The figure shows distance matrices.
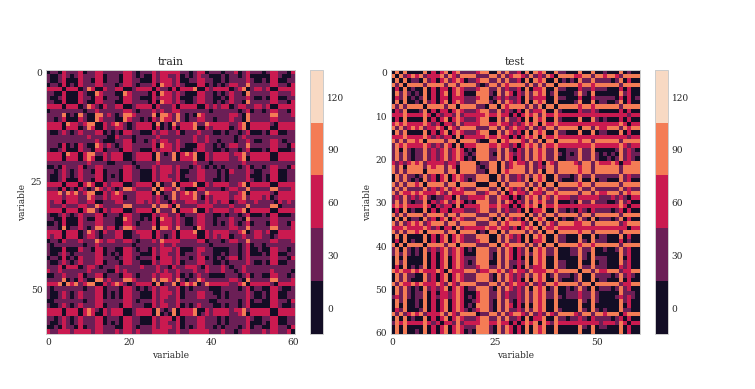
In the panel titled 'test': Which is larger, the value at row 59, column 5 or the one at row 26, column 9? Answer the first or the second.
the second
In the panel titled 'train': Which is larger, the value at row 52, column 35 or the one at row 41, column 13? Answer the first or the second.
the second
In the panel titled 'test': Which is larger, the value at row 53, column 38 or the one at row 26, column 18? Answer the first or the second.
the second
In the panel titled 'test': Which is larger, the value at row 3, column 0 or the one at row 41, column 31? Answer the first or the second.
the first
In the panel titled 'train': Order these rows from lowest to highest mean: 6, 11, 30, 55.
6, 11, 30, 55
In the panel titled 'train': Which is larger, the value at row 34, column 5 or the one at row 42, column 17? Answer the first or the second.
the second
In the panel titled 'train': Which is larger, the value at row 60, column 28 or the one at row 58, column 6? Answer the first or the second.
the first
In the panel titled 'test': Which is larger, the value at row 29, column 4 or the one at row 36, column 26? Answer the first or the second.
the second
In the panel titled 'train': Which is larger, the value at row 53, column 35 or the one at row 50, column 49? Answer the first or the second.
the second
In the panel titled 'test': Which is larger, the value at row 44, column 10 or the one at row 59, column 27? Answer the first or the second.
the first
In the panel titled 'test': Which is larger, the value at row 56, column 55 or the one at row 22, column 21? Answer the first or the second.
the first
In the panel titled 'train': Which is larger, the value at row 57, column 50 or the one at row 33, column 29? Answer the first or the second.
the second
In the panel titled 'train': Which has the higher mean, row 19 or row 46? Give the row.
19
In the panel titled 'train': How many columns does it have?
61
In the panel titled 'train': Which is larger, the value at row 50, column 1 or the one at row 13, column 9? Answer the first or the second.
the second
